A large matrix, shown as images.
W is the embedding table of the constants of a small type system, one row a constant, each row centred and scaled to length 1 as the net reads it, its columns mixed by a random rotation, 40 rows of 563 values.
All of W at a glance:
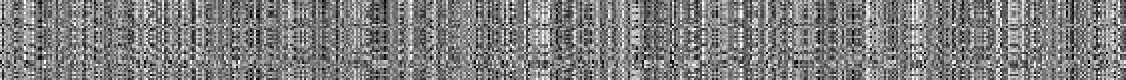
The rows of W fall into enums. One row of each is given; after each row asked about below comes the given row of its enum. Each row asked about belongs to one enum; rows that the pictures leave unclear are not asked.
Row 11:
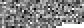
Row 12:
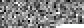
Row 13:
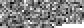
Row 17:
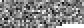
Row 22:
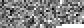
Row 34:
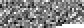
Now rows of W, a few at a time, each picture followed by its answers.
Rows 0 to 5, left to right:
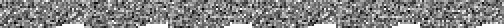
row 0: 34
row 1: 13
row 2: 11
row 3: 34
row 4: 11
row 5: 17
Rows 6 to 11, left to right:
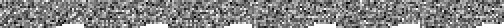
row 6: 34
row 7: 17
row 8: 17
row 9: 11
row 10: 13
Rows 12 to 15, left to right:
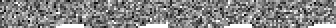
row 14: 22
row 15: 17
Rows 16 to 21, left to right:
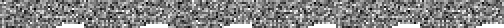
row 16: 11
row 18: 13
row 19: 17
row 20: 11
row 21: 17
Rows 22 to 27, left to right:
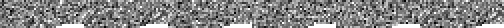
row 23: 34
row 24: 13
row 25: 11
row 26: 12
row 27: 34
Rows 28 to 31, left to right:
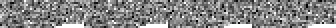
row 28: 13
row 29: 13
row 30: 12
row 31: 12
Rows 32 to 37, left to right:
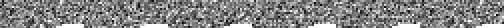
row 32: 22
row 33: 12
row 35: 17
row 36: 11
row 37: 22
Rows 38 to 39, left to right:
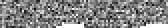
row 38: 11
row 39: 17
